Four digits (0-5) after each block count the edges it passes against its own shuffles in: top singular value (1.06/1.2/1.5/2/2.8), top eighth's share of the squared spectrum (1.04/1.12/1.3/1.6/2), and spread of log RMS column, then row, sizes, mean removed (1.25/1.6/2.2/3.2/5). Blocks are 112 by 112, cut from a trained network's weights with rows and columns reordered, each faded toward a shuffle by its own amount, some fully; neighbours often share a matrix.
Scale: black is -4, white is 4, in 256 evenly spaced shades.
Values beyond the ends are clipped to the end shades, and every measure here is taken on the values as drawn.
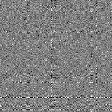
5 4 2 3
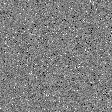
0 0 0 0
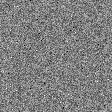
0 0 0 0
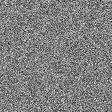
0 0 0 0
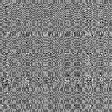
5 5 2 3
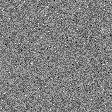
0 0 0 0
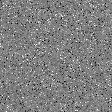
0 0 0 0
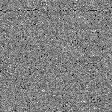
3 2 0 1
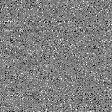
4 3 0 2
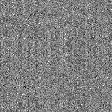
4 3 0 1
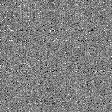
3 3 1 2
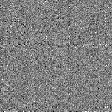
4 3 1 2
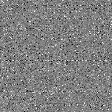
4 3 1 2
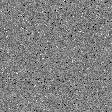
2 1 0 0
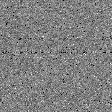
3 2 0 1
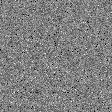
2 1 0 0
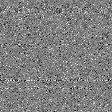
4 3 1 2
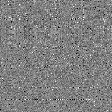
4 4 2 2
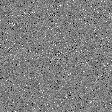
2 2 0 1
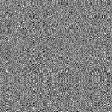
5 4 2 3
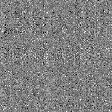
3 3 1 2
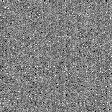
3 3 1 1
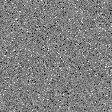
2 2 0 0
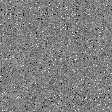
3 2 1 1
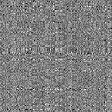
4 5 2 3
